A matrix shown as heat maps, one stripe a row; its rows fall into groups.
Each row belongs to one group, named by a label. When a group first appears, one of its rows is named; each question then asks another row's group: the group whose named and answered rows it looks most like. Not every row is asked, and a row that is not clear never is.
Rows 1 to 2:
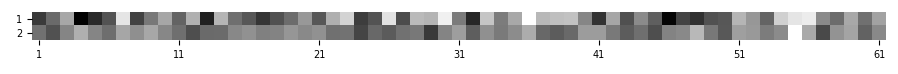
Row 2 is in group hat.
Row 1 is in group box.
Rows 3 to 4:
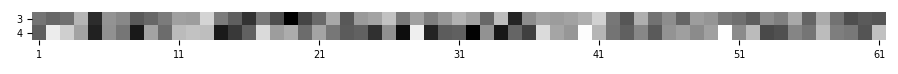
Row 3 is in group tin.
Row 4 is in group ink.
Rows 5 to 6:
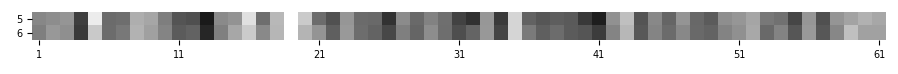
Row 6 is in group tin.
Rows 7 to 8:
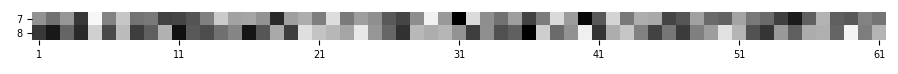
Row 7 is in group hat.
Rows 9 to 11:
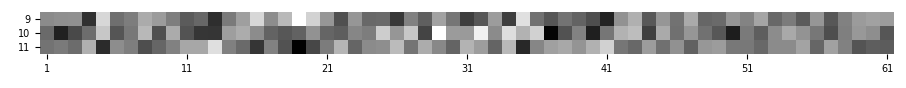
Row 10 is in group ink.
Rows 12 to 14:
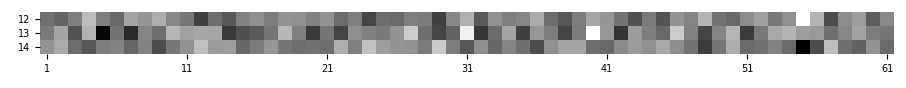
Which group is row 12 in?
hat
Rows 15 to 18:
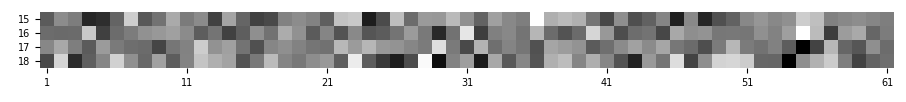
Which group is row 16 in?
hat
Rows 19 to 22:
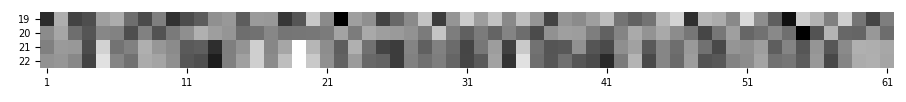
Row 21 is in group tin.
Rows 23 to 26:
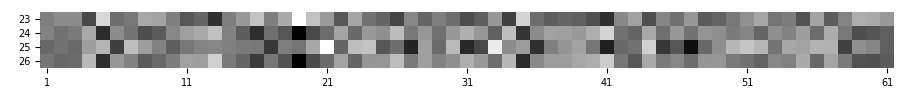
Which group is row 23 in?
tin
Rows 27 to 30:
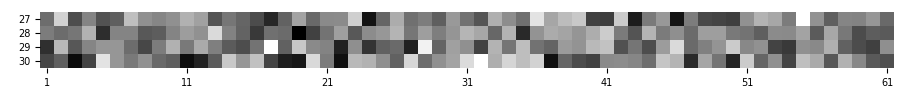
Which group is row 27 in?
box
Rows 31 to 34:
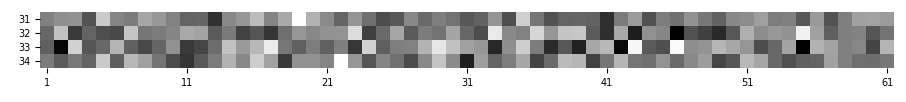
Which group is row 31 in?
tin
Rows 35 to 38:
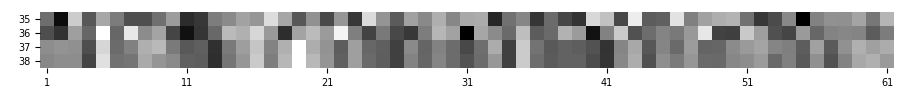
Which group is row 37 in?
tin
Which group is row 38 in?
tin
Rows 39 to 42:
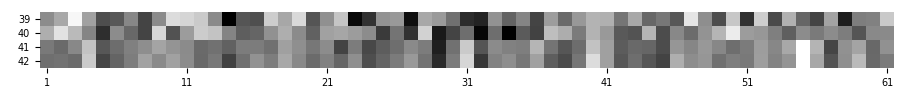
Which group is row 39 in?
ink
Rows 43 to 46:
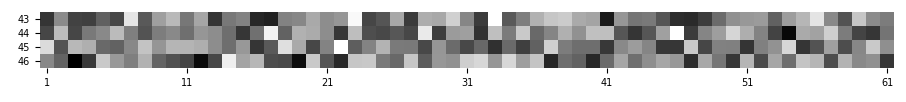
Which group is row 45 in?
ink
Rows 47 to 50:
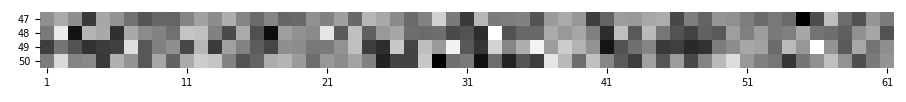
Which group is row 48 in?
box
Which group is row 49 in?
box
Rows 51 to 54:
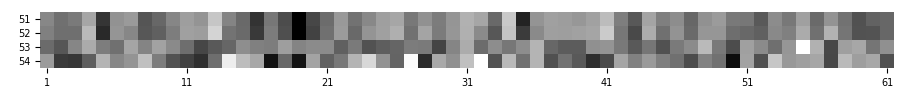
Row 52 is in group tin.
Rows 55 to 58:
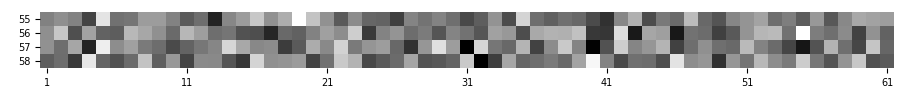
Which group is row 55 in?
tin
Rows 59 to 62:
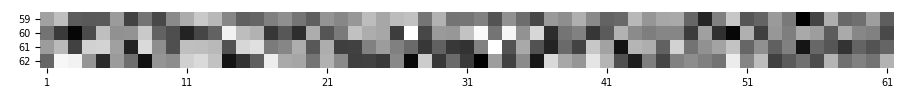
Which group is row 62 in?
ink
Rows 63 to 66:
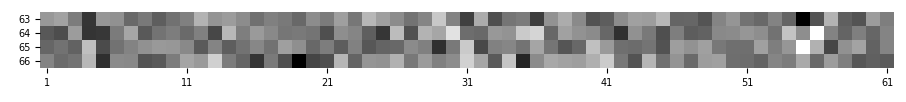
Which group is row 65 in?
hat
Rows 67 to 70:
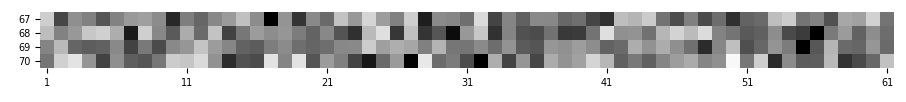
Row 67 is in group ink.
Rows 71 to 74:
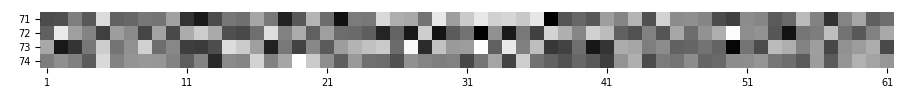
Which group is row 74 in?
tin
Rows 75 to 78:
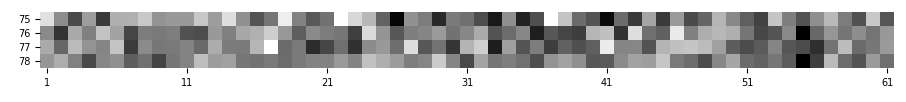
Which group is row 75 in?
ink
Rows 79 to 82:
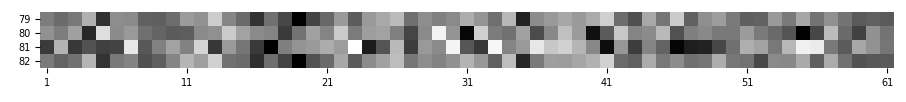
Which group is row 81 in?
box
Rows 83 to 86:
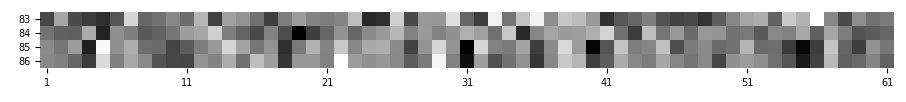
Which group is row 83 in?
box
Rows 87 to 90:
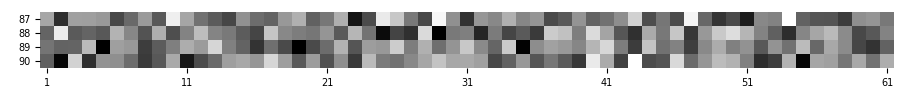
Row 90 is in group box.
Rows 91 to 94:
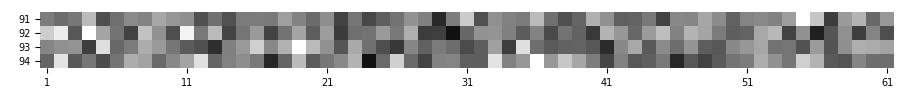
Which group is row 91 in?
hat
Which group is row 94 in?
box
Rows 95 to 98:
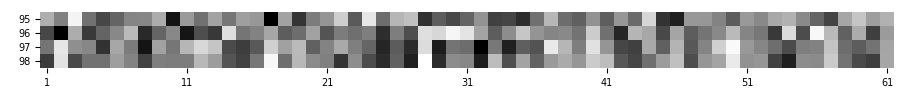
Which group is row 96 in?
box
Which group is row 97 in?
ink
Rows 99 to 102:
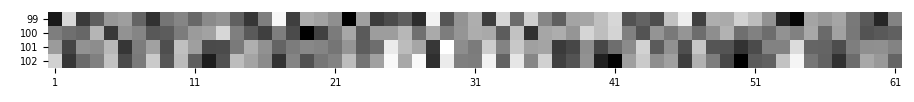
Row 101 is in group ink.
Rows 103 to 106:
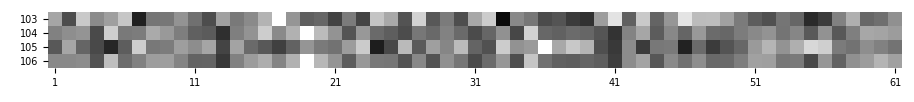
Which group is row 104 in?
tin
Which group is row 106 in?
tin
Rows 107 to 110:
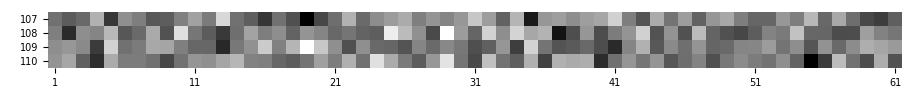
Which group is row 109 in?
tin
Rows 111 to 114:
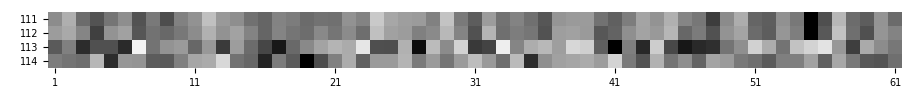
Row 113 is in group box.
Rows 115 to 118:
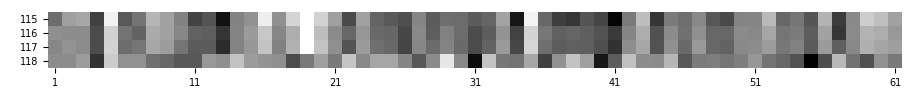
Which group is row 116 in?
tin
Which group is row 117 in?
tin
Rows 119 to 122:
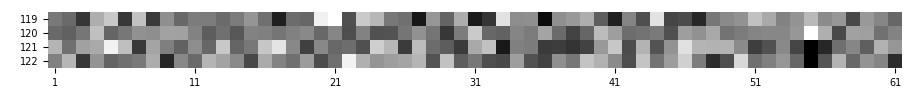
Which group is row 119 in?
box
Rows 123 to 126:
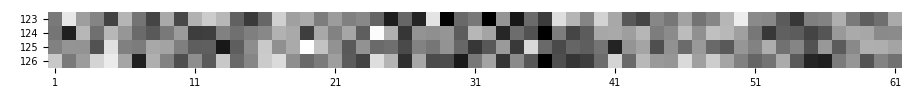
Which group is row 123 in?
ink
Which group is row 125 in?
tin
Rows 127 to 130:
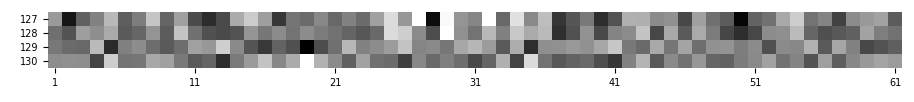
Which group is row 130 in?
tin
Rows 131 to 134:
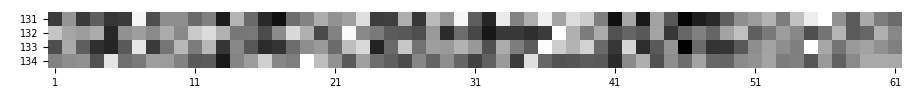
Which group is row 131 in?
box
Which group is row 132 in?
ink
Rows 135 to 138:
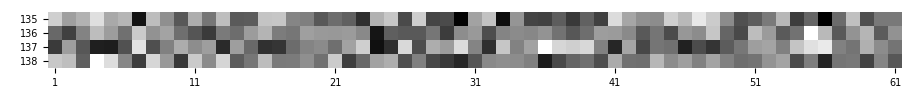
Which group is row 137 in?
box
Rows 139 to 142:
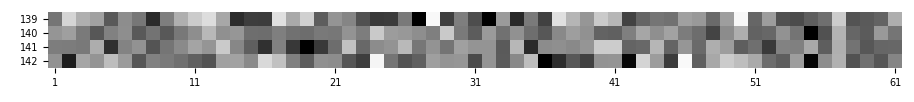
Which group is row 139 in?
ink
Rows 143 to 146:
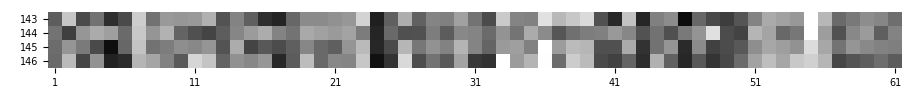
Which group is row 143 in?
box
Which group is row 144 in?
hat
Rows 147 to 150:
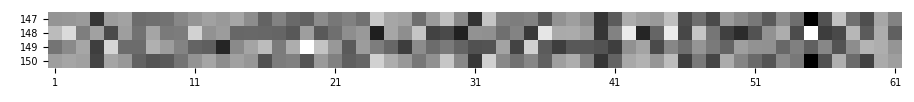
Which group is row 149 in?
tin
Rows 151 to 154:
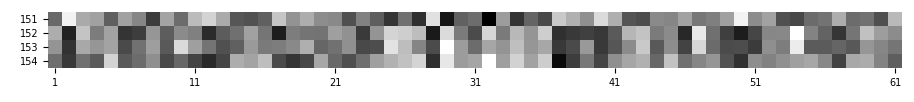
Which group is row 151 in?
ink
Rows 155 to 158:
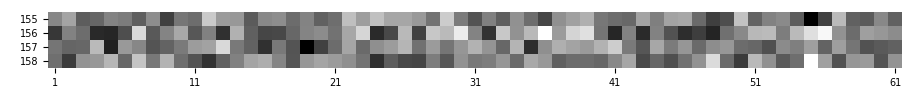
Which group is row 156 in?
box
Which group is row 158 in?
hat
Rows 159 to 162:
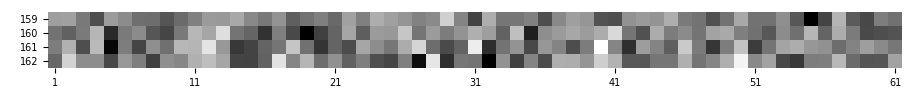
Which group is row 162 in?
ink
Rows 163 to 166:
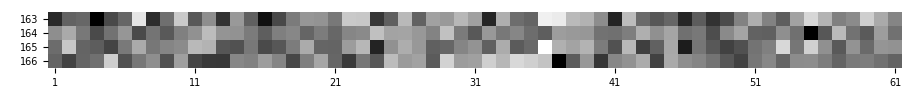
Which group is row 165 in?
box
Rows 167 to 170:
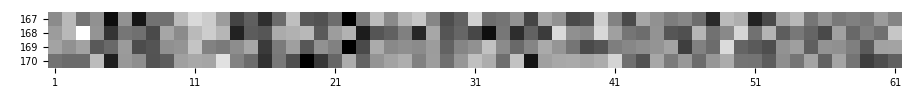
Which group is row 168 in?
ink
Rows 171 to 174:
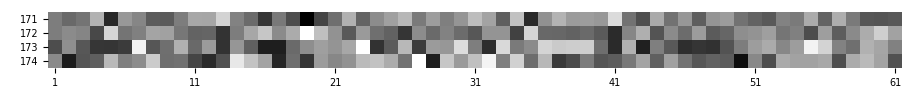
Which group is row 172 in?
tin
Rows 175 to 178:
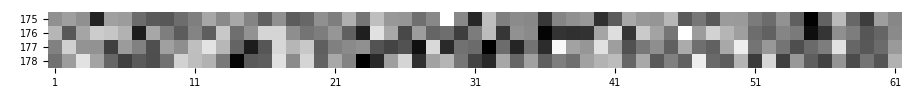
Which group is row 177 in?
ink
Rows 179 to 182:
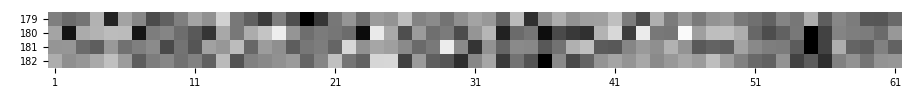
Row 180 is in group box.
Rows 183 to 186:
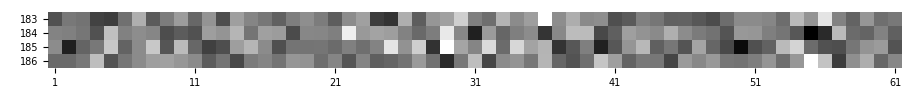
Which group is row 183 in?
box
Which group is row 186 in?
hat
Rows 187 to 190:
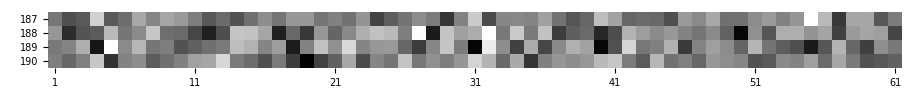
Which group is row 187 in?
hat
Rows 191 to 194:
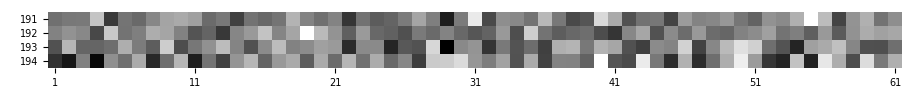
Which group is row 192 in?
tin
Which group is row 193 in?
ink
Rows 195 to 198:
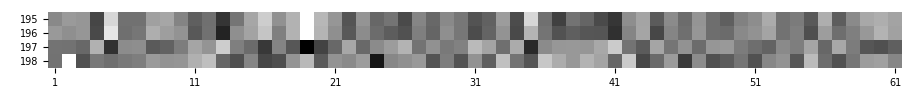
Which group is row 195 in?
tin
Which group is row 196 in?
tin
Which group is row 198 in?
box
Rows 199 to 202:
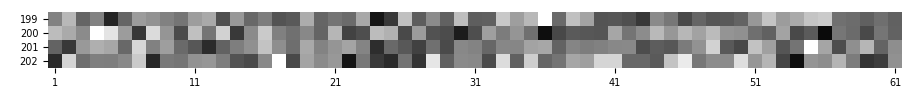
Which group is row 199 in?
box
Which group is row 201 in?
hat
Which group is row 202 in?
ink
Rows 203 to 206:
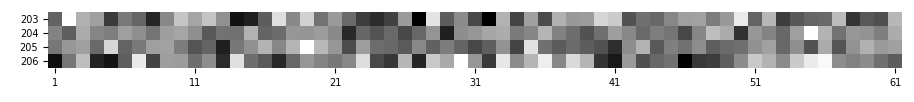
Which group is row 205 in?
tin
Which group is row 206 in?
box
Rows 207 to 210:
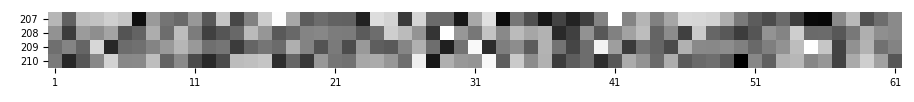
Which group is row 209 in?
hat
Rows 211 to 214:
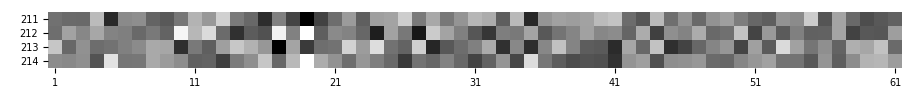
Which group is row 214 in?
tin
